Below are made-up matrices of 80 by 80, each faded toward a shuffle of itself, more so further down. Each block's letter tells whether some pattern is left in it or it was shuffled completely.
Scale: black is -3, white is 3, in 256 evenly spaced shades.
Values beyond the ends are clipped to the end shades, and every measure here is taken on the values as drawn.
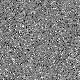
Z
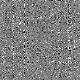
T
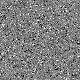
Z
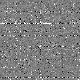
T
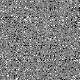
T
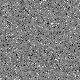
Z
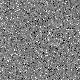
Z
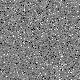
Z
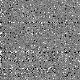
T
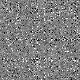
T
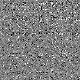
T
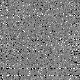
T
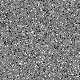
Z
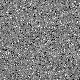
Z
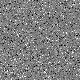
Z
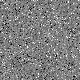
Z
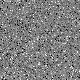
Z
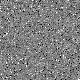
Z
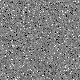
Z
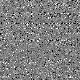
T
